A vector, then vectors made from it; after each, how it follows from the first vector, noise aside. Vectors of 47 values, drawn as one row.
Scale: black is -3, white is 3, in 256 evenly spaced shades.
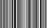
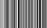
wrapped around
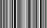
copied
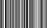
wrapped around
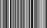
wrapped around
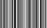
copied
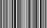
copied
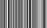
wrapped around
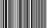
wrapped around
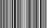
copied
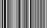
wrapped around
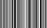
copied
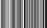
wrapped around
